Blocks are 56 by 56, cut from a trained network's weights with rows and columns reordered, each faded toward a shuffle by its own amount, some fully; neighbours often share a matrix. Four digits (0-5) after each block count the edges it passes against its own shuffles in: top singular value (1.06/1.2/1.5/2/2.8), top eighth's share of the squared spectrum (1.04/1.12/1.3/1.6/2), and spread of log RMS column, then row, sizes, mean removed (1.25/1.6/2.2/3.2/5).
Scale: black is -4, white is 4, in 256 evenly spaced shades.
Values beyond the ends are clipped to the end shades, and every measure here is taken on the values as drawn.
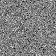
1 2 0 0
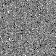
0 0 0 0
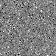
0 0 0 0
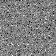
0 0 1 0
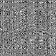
3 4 2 3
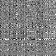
3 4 1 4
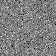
0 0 0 0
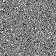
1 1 0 0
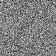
0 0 0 0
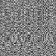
4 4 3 0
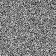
0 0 0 0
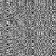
4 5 3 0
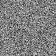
1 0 0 0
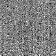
2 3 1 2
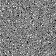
0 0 0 0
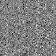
2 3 2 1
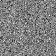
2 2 0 0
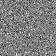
0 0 0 0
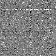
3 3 2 1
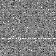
3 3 2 1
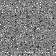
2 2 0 0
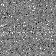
1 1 0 0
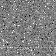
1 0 0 0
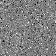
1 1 0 0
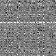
3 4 3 2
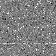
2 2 0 0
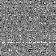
3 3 2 1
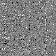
2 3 2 0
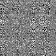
3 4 3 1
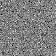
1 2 1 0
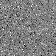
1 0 0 0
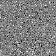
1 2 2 0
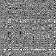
3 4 3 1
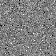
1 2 0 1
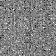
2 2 0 1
